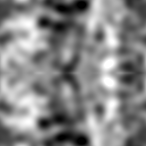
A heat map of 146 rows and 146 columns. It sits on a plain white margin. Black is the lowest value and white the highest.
It is mirror symmetric from top to bottom. Overall the values sit about 50% of the way up the scale. Upright stripes repeat 2 times across the table. No overall slope runs across the table. There are no lone odd cells.
